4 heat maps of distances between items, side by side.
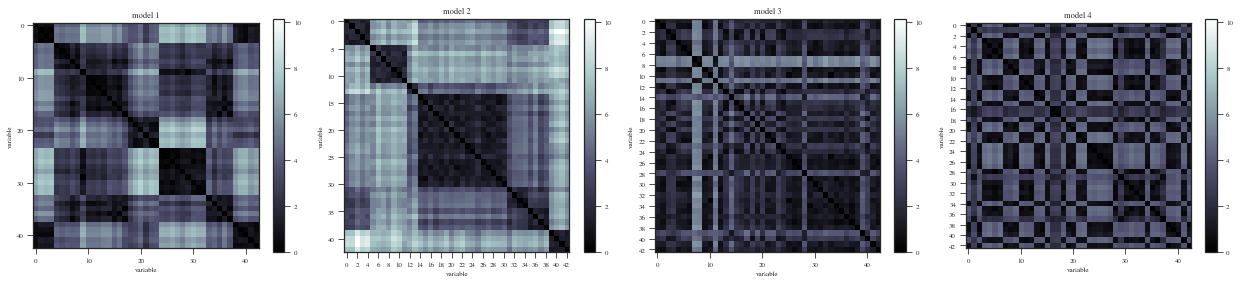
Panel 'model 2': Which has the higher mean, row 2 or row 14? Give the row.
2
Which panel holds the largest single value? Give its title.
model 2
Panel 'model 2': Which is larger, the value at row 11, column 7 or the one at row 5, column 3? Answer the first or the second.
the second
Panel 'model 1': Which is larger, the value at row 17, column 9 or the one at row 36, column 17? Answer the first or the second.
the first
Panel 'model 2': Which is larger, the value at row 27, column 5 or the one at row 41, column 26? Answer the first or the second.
the second
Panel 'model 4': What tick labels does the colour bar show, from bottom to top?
0, 2, 4, 6, 8, 10
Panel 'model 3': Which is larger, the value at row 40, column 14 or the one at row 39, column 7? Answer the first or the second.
the second
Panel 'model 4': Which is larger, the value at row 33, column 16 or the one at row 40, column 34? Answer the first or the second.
the first
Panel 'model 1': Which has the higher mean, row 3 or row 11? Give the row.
3
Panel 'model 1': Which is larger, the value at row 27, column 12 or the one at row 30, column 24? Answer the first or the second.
the first
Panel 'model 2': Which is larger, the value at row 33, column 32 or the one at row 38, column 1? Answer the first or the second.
the second
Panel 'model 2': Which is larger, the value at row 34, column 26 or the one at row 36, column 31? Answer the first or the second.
the first
